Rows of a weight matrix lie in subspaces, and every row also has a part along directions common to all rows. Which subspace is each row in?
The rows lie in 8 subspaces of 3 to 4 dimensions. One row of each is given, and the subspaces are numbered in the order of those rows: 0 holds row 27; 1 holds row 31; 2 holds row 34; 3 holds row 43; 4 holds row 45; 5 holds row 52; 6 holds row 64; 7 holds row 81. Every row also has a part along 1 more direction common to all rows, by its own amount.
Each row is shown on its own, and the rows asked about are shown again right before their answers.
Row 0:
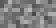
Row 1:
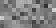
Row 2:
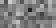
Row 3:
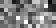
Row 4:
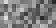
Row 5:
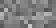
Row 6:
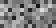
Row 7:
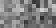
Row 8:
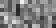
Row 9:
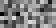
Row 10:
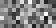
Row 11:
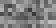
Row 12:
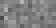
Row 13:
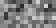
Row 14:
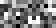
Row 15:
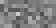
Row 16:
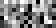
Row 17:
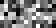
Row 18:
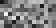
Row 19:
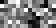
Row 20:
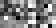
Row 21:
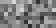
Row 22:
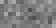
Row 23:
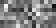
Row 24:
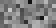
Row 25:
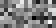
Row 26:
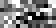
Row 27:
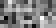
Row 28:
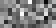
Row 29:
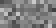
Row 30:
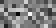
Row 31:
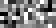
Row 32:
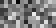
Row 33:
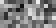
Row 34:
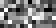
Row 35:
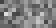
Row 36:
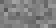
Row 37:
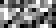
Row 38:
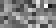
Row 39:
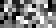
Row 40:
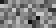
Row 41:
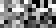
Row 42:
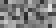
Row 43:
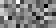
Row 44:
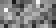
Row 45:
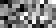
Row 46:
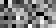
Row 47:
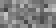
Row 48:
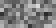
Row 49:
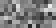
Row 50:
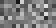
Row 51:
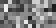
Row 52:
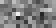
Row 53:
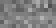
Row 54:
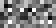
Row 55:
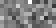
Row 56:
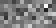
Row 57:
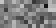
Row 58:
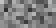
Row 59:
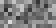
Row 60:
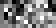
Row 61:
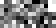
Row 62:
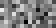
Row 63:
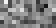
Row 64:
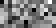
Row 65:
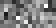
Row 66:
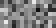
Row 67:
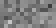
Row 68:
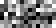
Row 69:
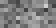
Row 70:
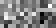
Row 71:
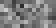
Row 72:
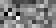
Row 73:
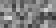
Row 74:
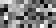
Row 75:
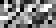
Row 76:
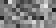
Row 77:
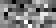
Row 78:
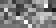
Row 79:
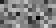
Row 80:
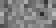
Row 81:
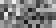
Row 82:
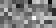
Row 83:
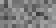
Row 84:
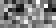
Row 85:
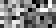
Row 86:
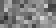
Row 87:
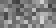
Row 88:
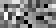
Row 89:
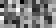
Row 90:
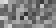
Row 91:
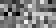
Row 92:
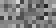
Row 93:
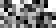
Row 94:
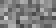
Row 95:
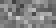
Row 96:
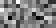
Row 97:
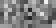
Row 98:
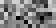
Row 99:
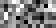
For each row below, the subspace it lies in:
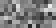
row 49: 6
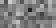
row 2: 7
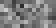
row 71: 6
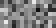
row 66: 4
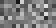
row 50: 3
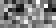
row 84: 2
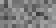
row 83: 7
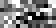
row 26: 5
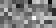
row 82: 3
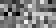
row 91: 1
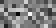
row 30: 5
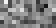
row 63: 2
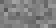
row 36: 5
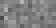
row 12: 0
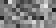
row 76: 2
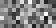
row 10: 3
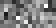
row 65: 5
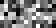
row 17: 7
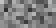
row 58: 0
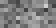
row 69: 5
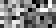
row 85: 1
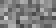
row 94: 0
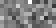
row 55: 3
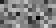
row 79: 5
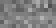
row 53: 1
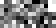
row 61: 4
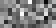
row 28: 3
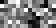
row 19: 5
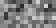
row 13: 2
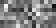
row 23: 7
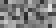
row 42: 1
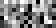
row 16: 0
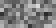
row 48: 2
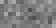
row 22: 7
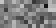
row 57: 4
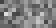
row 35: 5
